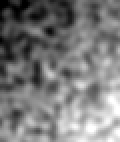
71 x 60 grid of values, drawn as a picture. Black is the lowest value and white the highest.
The top left is the ninth with the lowest average. No row or column stands out. No regular stripes run through it. No lone cell stands out from its neighbours. The ninth with the highest average is the bottom right. The field climbs toward the bottom right. The field is mottled with small blotches.
